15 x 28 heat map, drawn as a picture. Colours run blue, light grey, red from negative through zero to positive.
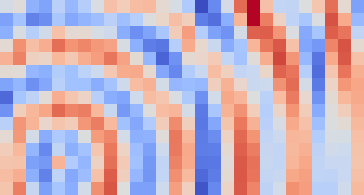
Rings spread out from the bottom left. The halves do not mirror each other. The bottom right is the smoothest part. The ninth with the highest average is the top right. The ninth with the lowest average is the top middle. Overall the values sit about 50% of the way up the scale.
